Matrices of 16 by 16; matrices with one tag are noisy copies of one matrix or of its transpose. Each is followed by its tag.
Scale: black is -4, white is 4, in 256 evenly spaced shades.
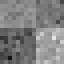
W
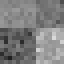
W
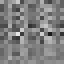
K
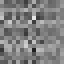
K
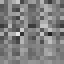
K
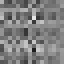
K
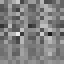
K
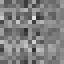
K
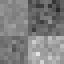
W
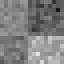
W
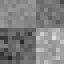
W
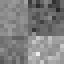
W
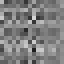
K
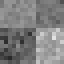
W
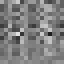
K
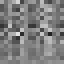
K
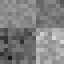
W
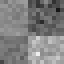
W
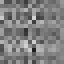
K
